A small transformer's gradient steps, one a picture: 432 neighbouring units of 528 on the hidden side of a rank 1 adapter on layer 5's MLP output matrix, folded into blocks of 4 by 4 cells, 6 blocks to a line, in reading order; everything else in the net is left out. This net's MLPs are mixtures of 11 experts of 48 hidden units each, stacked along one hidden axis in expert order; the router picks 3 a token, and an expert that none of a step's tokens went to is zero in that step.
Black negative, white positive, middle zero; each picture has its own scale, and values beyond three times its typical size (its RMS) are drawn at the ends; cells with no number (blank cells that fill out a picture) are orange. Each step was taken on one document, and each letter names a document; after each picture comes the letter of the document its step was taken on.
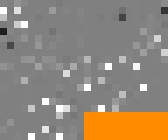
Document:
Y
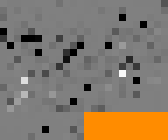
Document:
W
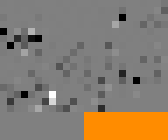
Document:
W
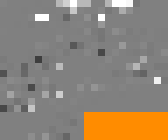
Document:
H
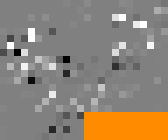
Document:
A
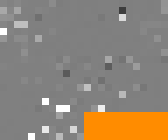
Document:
Y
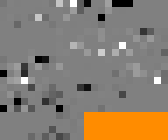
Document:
H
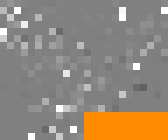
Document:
Y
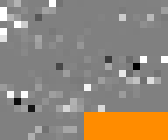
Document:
Y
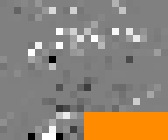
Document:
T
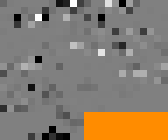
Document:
H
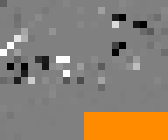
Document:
A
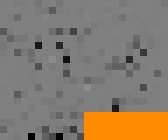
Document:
T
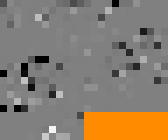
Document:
H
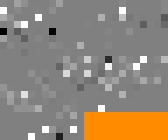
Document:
Y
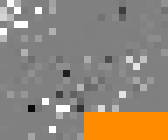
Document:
Y
